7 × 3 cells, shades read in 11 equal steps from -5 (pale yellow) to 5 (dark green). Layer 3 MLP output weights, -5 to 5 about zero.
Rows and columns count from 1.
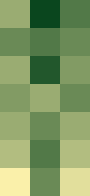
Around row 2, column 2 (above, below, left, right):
5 4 1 1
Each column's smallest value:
-5 -1 -4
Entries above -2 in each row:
3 3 3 3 3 1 1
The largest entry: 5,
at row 1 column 2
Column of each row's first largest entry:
2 2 2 3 2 2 2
